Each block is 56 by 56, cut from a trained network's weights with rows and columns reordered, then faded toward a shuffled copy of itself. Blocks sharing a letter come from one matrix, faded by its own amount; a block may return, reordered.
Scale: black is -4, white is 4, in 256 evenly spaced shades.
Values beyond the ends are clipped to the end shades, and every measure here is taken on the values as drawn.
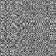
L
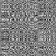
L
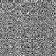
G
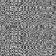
L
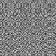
L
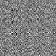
G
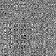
G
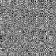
G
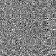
G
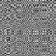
L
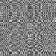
L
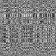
L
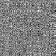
G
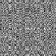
L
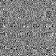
G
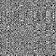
G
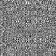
G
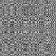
L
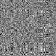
G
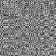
L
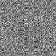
G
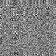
G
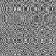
L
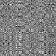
G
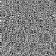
G
